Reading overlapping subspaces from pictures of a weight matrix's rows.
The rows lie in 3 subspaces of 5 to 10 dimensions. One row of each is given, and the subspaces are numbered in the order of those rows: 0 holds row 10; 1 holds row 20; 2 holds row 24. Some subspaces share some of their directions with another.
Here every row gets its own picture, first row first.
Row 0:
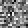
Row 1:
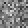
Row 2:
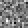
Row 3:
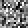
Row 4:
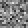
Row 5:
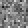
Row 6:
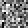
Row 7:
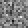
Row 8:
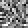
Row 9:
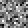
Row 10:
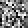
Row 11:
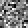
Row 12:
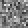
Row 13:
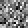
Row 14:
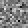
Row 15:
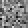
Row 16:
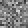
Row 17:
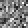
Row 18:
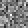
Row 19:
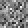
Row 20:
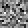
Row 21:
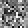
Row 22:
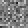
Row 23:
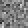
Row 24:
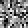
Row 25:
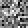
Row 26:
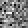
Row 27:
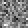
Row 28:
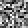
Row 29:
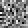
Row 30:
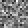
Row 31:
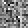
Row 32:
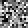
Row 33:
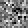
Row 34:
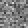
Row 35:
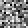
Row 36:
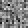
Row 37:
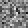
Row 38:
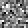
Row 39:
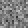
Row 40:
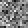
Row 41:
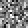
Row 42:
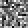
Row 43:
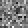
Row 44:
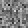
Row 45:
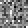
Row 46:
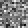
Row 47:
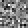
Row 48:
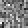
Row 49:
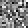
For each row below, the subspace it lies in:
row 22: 0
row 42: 0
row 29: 2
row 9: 1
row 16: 0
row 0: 2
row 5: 0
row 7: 2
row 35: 1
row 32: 2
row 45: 2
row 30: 2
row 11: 2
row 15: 0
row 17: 2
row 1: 0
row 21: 0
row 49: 2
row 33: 0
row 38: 1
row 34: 2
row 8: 2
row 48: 1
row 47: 2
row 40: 2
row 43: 0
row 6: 1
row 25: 0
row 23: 1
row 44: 2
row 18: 2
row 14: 0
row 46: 2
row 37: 2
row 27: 2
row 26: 2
